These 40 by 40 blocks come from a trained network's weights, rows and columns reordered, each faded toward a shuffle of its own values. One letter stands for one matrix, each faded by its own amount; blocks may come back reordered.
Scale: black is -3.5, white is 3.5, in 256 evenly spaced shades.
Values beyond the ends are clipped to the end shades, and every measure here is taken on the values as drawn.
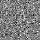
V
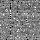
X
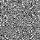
V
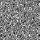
V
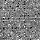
X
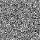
V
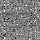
X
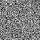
V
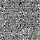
X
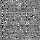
X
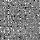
X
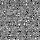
X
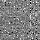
X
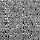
X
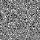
V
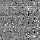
X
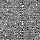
X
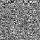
V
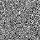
V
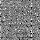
X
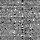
X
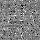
X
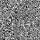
V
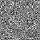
V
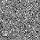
V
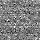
X
